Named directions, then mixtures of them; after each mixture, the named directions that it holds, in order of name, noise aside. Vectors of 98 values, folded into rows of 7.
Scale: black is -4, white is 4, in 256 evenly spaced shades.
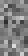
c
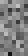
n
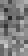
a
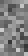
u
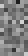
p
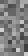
p, u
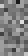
p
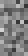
n, p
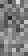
a, p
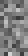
c, n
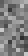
u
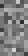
n, p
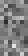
c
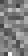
c, n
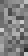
c, u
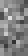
a, n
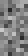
n, u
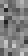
a, c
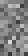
n, u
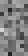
n, u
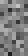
n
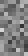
p, u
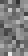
n, p
